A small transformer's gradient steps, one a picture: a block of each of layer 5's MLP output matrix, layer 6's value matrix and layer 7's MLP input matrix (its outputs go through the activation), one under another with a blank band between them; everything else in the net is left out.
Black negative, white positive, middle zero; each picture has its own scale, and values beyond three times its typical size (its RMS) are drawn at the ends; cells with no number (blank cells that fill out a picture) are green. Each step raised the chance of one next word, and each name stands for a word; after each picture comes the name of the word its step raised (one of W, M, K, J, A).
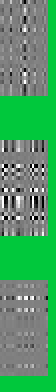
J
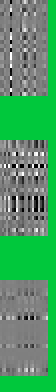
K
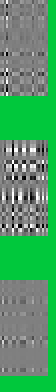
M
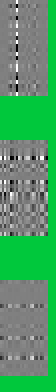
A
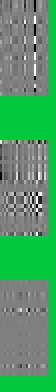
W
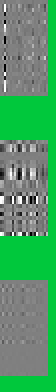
W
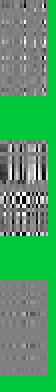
W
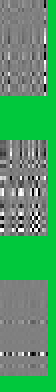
M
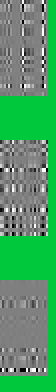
A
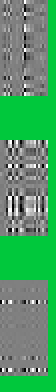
K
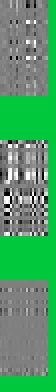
W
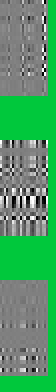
J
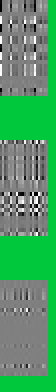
W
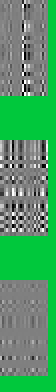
M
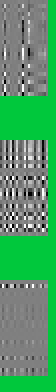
M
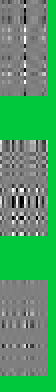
J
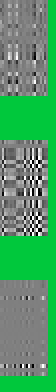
M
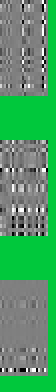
A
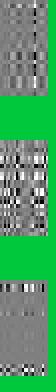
A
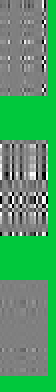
W
